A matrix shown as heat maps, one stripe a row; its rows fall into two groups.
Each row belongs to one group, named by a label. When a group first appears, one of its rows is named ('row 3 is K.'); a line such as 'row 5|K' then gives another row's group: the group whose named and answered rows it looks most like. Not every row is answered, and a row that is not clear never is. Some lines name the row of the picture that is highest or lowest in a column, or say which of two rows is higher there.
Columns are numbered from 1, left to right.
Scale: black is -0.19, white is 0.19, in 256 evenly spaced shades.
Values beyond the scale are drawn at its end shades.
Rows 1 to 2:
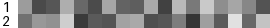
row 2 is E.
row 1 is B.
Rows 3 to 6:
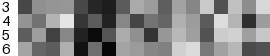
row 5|E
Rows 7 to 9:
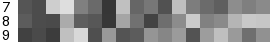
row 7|E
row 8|E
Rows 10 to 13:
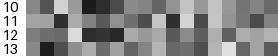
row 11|B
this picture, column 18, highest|12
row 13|B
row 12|E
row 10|E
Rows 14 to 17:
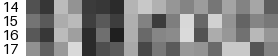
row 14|E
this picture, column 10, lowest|15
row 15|E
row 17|E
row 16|E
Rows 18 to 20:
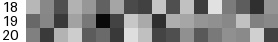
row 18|B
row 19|E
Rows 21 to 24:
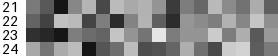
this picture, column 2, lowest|23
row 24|E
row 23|B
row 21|B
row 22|E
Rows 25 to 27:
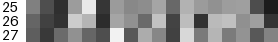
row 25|B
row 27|B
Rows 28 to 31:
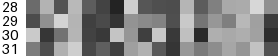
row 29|E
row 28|E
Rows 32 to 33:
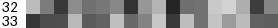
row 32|B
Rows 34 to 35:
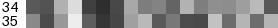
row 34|E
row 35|E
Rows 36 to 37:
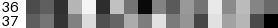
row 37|B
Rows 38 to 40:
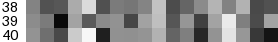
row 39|B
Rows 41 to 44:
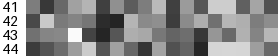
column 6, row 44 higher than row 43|Yes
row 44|B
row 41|B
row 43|E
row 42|E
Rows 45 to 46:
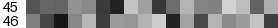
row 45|E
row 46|B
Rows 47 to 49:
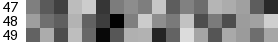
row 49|E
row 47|B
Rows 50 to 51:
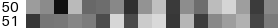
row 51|B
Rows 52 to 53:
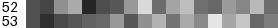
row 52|E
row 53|B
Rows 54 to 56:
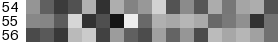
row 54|B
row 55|E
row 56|B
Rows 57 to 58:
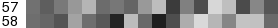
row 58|E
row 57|B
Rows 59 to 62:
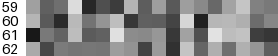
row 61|B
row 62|B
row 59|E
